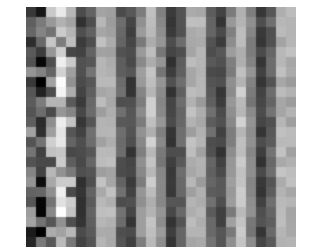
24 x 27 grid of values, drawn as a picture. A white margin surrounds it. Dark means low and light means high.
Seam: vertical, 20% of the way across, the right part calmer. Stripes: upright, repeating 6 times. Average level on the scale: 50%.
